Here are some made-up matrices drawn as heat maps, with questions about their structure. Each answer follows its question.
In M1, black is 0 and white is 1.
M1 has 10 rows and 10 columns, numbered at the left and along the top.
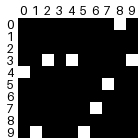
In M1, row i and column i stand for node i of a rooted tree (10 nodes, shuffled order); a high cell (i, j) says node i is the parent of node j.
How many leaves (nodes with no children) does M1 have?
4
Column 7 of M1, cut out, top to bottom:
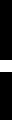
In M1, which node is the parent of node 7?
5
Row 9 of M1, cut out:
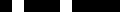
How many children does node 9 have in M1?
2
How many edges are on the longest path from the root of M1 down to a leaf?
4
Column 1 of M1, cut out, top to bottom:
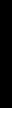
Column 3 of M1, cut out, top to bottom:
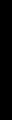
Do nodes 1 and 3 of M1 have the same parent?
no
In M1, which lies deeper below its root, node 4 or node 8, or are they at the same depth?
node 8
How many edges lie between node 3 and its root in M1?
0
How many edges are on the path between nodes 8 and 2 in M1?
4
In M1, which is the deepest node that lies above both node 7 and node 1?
9
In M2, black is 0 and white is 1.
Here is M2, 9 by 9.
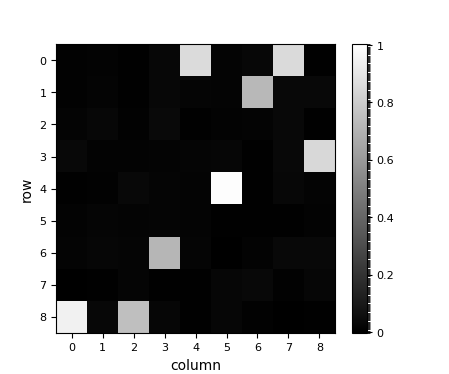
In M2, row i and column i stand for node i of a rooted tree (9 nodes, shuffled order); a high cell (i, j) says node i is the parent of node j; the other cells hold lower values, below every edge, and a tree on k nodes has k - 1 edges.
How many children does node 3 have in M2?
1
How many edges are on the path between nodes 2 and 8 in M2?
1
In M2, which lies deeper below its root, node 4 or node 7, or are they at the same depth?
the same depth
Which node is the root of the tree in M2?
1
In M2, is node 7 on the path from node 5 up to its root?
no
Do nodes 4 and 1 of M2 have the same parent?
no
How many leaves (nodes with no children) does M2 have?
3
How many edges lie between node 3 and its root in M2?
2
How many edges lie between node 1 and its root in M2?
0
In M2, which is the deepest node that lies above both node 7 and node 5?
0
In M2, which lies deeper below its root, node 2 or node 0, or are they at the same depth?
the same depth
